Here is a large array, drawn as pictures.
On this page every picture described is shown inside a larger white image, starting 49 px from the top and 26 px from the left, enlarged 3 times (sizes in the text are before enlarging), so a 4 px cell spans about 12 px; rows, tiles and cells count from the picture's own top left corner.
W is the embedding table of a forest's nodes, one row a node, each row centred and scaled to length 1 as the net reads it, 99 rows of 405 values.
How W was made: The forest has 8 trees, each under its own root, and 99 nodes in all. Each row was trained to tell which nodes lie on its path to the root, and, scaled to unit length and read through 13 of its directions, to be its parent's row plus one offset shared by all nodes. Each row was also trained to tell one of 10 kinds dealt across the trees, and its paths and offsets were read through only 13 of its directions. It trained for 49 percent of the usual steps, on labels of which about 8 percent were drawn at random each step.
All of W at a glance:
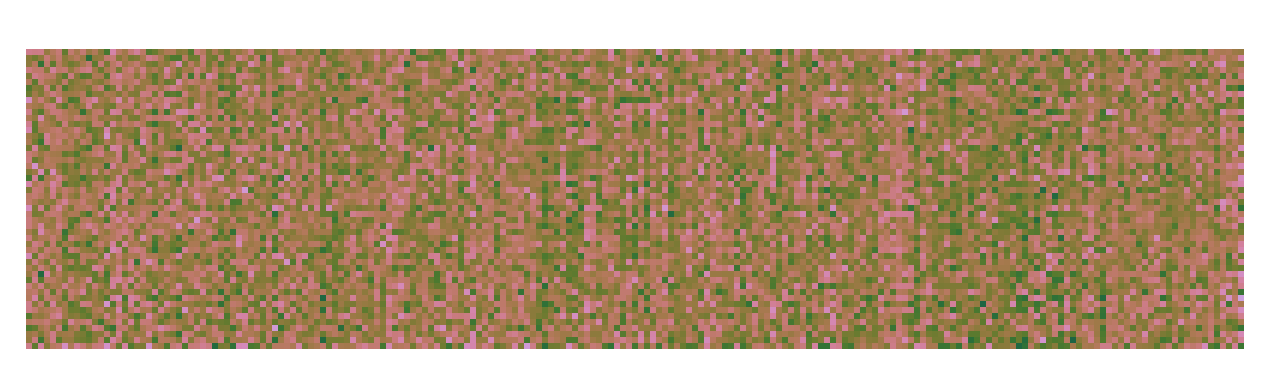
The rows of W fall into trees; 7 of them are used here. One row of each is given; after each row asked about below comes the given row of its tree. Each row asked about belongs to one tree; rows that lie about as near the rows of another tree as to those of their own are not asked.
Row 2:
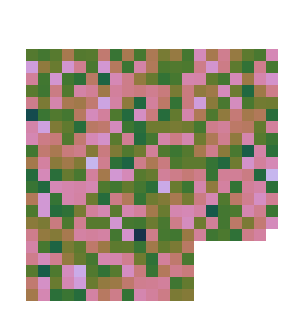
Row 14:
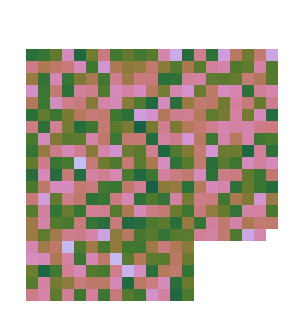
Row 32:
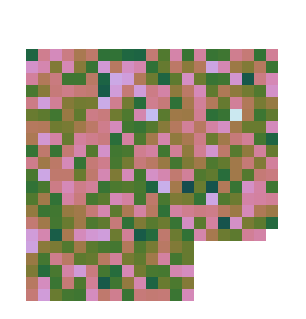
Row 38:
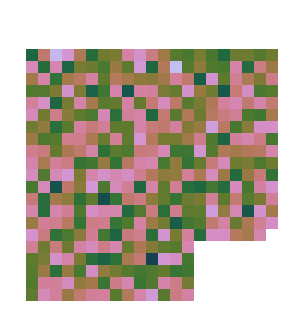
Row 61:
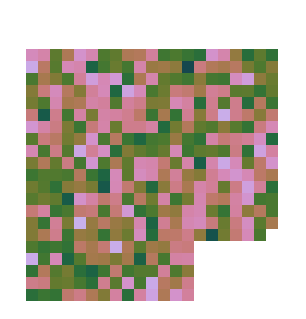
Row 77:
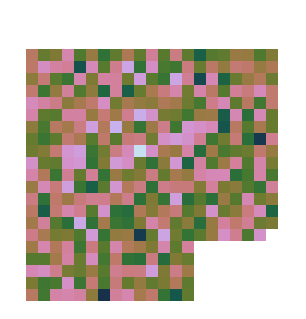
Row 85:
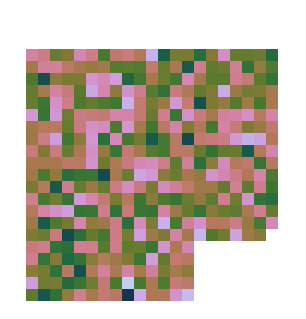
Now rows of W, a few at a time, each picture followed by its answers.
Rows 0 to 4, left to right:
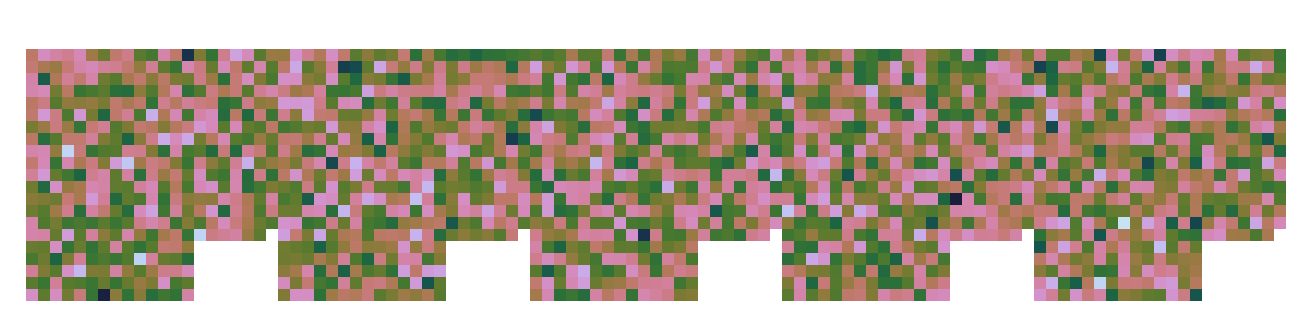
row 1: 32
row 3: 38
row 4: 14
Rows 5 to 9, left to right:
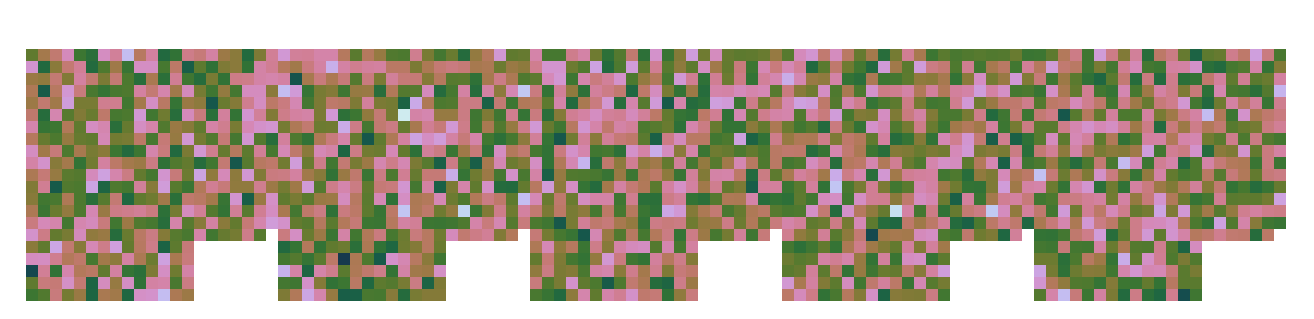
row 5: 2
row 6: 77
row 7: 85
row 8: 32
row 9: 77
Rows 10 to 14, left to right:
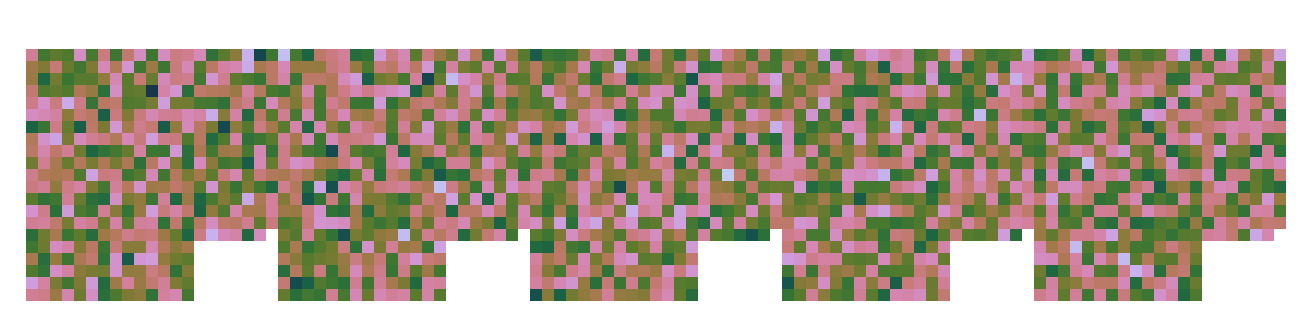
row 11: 85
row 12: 2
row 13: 2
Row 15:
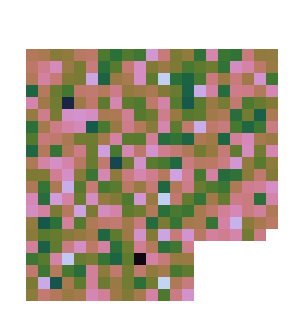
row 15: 38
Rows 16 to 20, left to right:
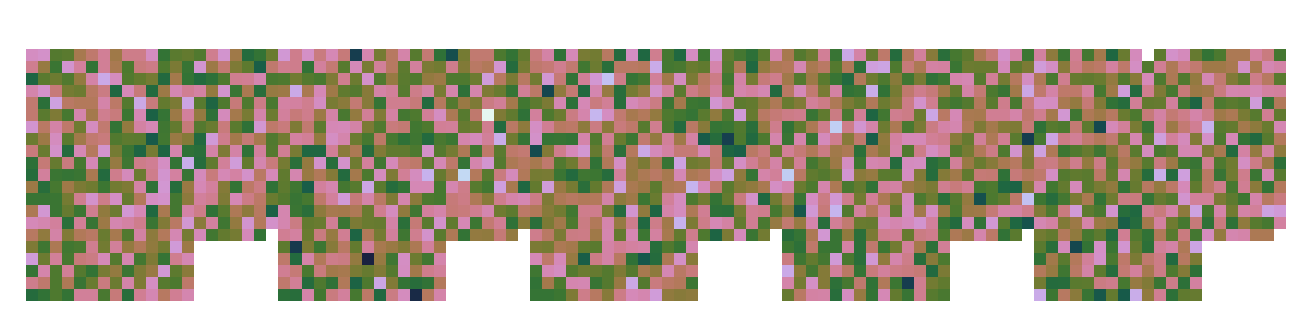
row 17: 32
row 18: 61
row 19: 77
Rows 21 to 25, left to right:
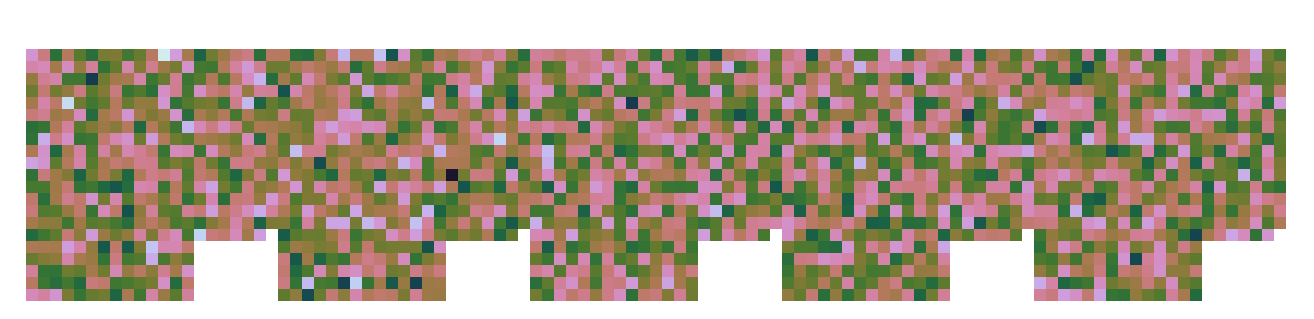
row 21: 77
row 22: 85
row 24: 32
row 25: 77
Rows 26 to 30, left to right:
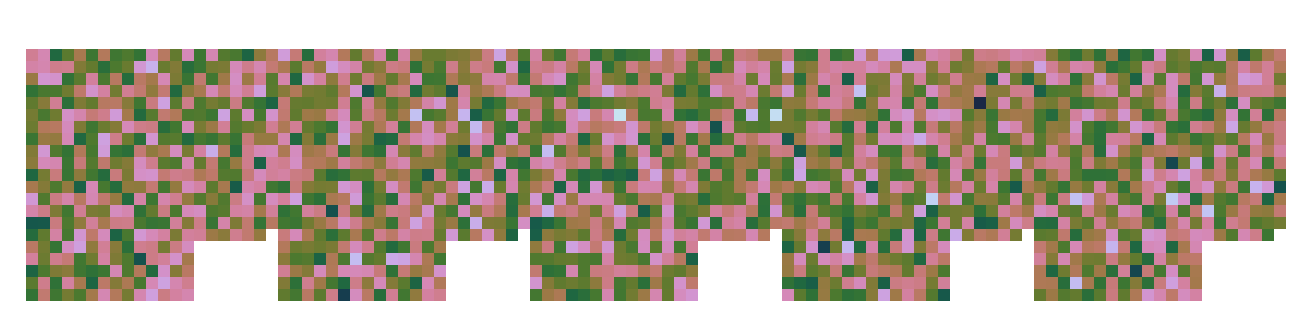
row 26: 61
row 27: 85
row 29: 14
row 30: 61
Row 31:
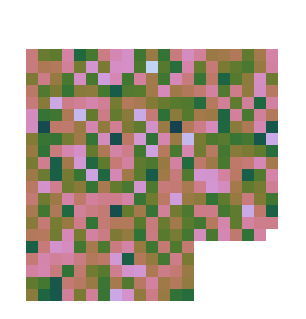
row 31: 14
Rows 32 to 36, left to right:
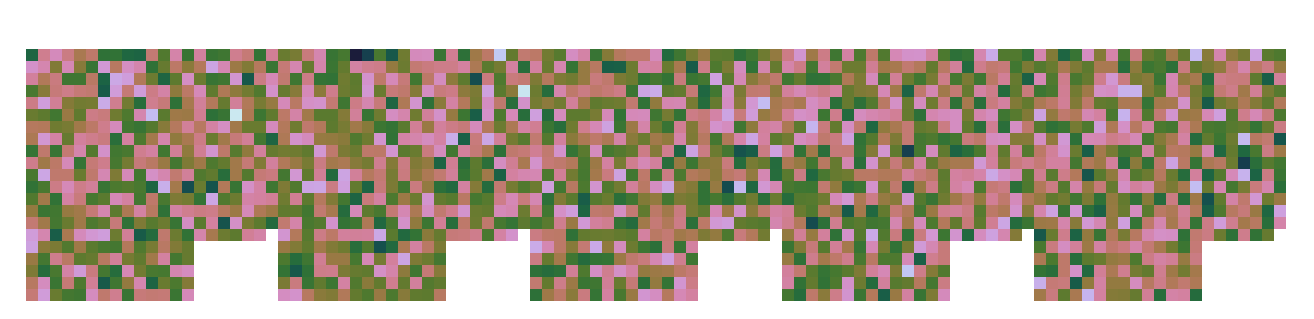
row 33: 77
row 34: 85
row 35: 77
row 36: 85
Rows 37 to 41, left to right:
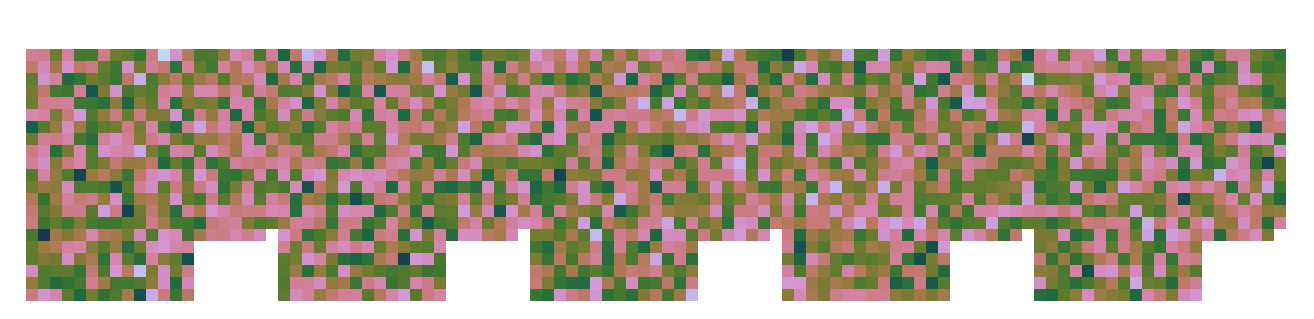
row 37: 77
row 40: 38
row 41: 85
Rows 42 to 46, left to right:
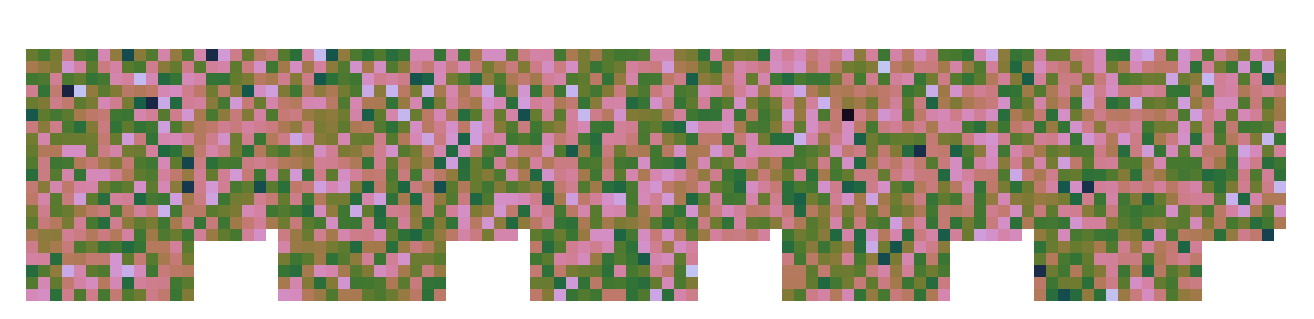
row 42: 14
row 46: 85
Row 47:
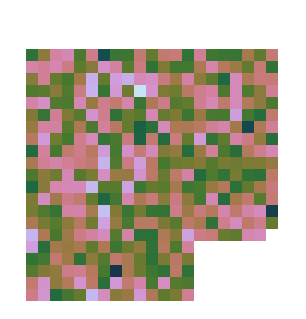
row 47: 38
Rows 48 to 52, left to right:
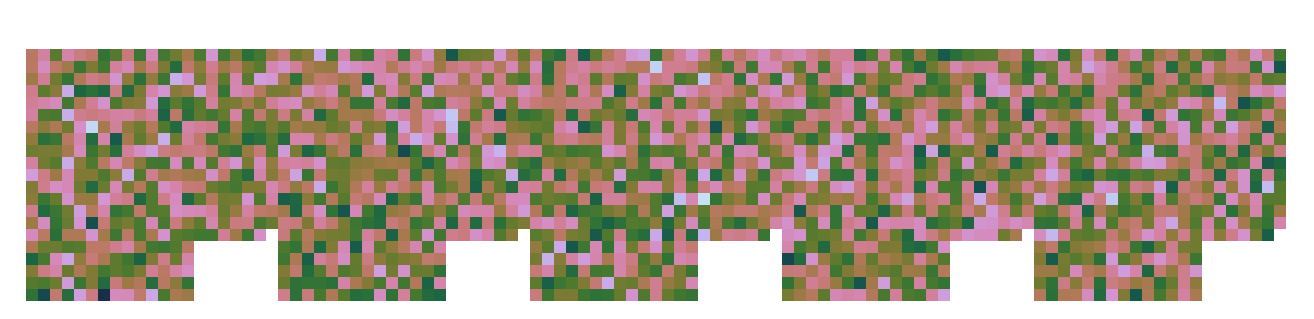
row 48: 32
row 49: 77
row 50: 14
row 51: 38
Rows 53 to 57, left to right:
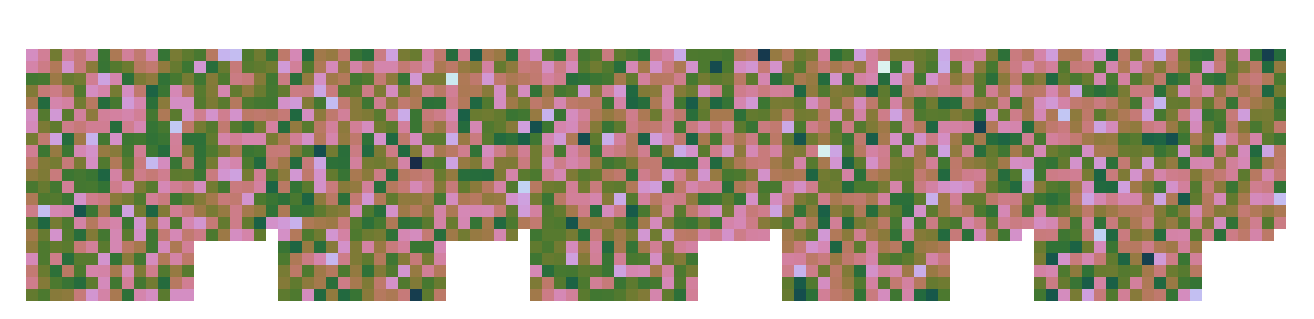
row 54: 32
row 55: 77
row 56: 14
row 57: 32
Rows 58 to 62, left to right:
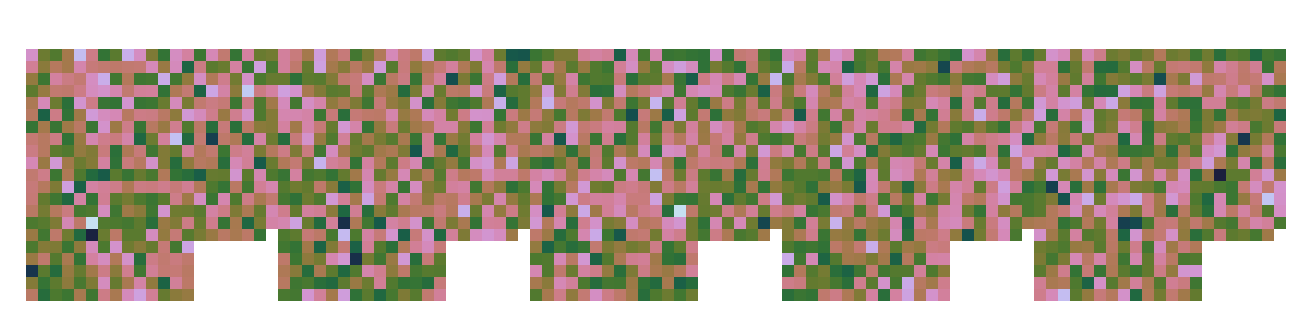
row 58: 85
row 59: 77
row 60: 32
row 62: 32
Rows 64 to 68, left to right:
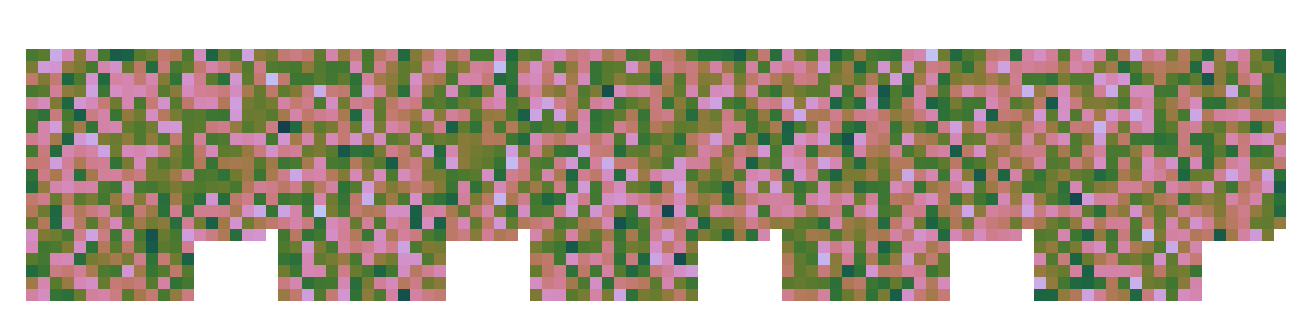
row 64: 38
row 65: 32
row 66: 32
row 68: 85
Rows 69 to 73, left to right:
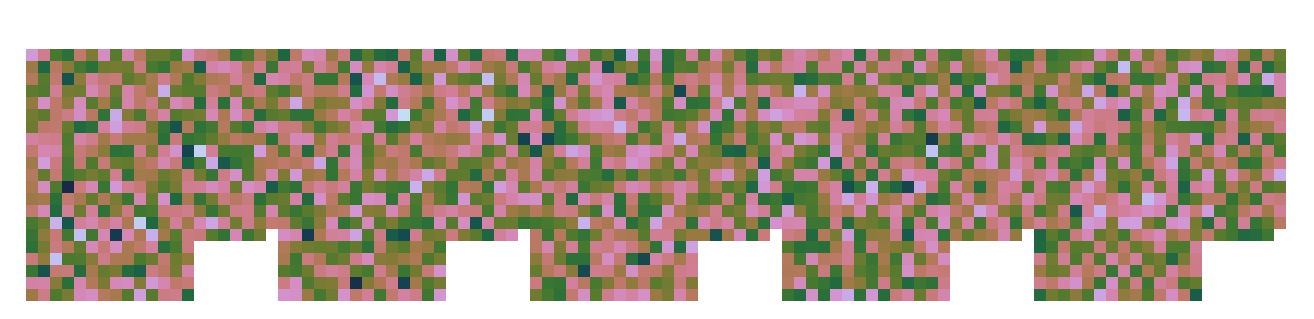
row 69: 61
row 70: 32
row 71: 85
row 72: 32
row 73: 2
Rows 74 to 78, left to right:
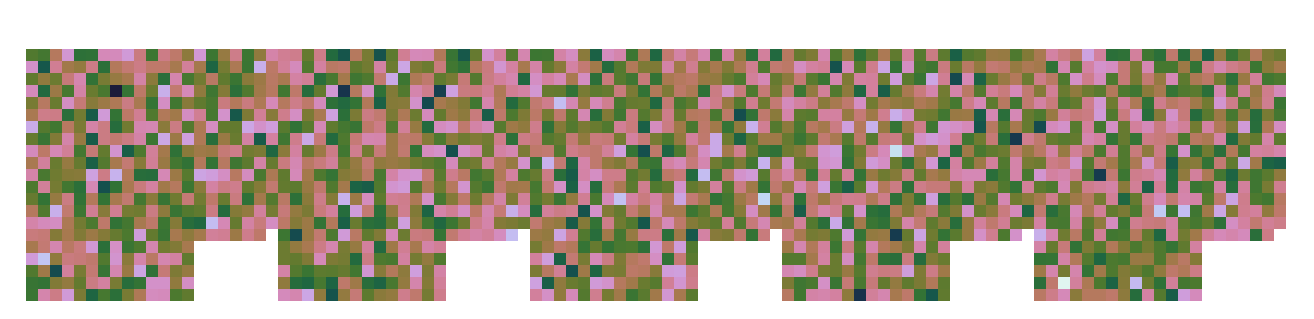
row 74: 14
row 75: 77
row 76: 14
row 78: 38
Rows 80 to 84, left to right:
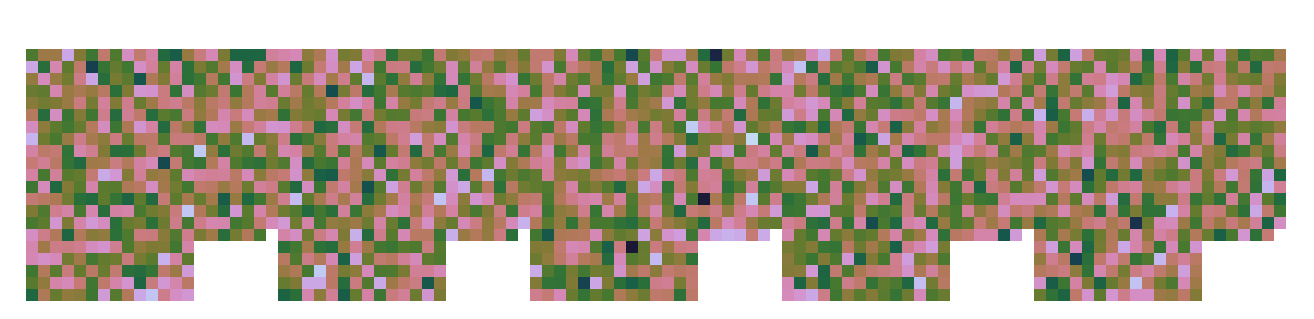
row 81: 2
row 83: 77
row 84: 85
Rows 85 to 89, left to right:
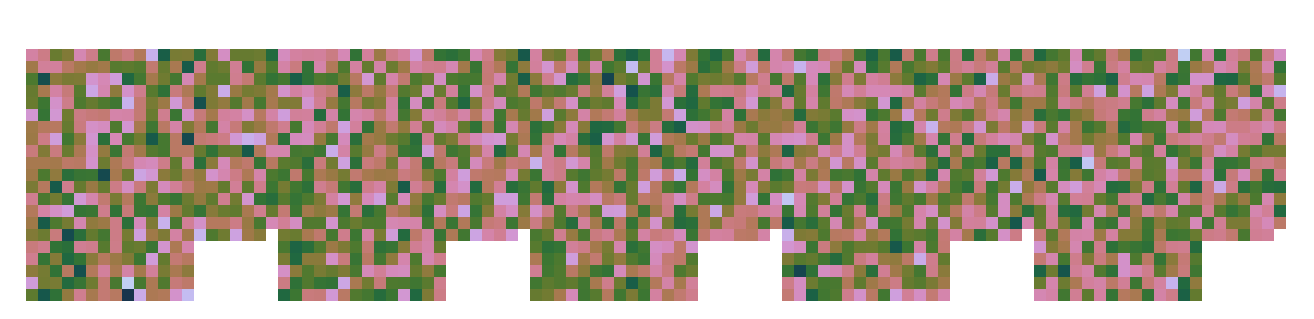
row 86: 77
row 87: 77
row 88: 85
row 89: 14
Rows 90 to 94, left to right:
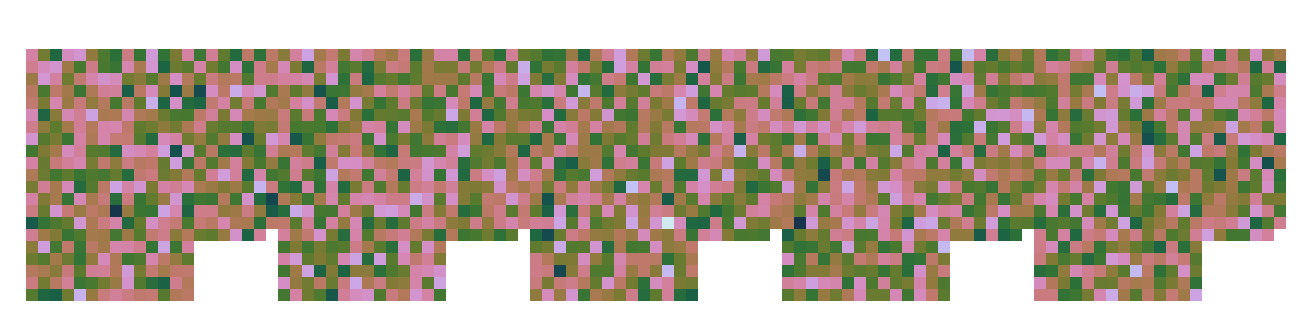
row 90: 85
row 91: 2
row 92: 14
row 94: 85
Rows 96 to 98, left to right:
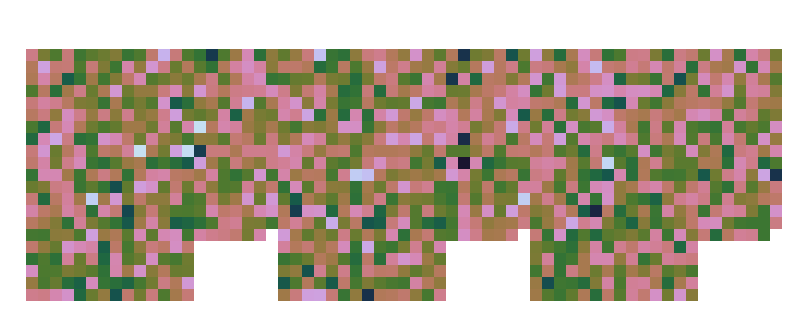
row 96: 77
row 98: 85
